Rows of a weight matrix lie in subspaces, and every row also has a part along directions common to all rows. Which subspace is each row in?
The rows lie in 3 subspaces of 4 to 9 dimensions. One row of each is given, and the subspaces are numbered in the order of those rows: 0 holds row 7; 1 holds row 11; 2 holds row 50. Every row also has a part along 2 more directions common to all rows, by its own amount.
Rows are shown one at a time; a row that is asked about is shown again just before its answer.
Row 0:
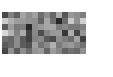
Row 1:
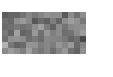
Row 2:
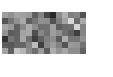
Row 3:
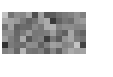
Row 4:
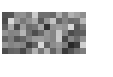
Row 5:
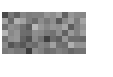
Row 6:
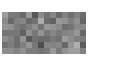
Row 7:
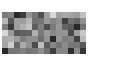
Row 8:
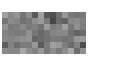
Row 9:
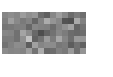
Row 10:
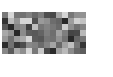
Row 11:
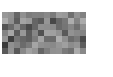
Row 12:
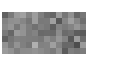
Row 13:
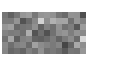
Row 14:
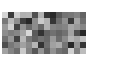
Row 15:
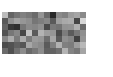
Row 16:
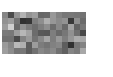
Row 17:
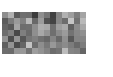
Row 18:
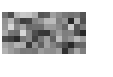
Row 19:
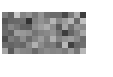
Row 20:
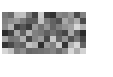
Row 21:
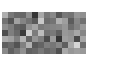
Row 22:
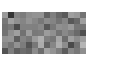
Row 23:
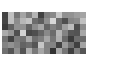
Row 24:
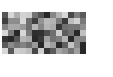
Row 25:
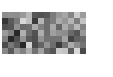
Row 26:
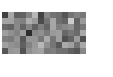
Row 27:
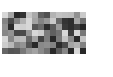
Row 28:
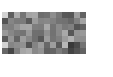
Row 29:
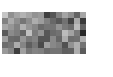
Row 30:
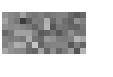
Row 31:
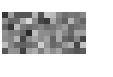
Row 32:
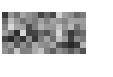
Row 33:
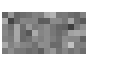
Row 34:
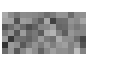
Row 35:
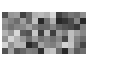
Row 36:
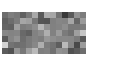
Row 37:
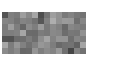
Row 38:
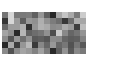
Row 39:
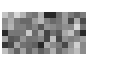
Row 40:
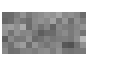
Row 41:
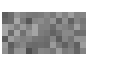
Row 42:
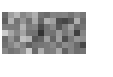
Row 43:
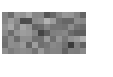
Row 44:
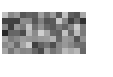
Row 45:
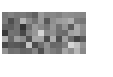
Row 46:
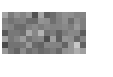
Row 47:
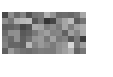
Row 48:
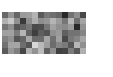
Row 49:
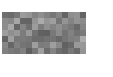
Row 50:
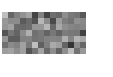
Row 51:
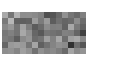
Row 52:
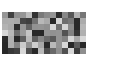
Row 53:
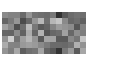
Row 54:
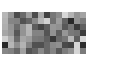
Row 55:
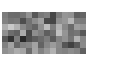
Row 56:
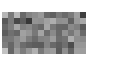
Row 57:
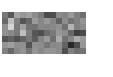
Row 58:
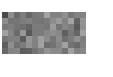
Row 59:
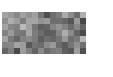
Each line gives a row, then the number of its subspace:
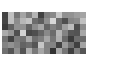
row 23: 2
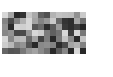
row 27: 0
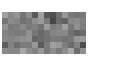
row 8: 2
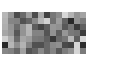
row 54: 0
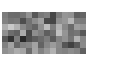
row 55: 2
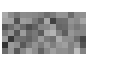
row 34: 1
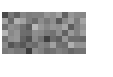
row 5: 1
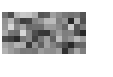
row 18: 2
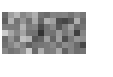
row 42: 2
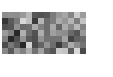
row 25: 2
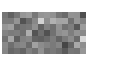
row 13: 1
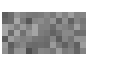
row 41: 1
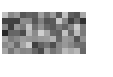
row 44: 1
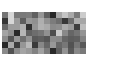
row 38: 2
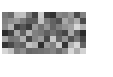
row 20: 0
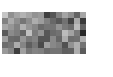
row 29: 0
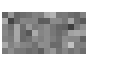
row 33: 2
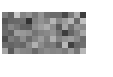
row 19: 0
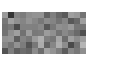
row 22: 2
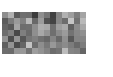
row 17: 2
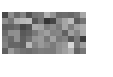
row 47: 0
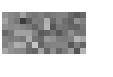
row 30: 2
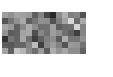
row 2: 2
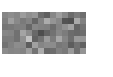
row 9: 2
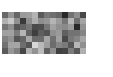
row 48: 1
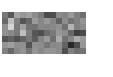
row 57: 2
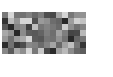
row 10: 2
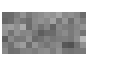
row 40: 1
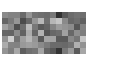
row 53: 1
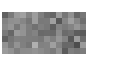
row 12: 0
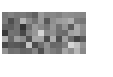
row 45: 0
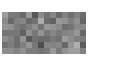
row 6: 2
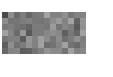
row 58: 0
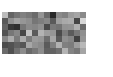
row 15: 2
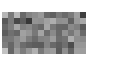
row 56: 0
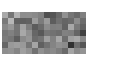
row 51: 1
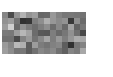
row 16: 2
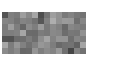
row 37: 2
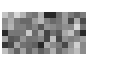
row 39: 0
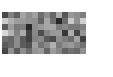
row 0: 1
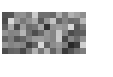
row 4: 2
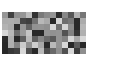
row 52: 0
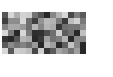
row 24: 2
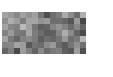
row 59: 0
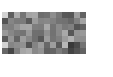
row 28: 0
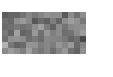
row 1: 0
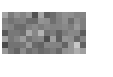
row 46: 0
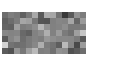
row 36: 0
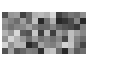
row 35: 2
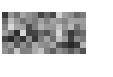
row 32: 2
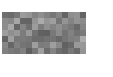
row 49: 1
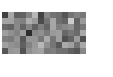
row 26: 1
